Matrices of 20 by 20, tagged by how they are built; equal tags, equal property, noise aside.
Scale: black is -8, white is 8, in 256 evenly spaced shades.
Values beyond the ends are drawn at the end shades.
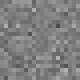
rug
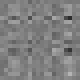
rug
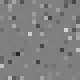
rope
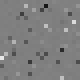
rope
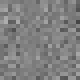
rug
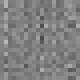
rug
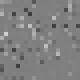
rope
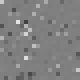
rope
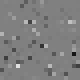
rope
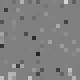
rope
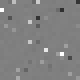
rope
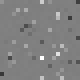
rope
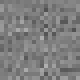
rug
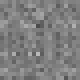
rug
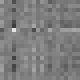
rug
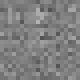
rug
